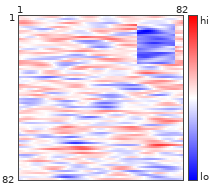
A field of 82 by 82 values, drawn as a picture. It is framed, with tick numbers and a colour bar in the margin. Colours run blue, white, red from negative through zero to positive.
Odd patch: lower, in the top right. Slope: none. Mirror symmetry: none. Grain: streaks across. Ninth with the lowest average: top right.
